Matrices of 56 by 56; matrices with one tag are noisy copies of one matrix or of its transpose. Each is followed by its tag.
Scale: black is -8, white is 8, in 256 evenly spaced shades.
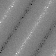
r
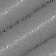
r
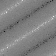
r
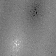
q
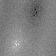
q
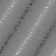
r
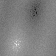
q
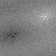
q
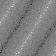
r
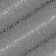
r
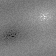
q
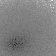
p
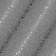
r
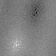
q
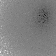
p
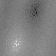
q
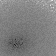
p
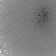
p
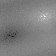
q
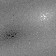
q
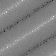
r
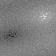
q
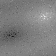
q
